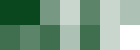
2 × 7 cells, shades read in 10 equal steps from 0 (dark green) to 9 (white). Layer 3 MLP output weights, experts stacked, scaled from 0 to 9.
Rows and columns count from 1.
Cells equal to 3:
2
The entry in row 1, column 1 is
0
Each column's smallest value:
0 0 2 6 2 7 6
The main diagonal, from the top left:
0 3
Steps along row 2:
up down up down up up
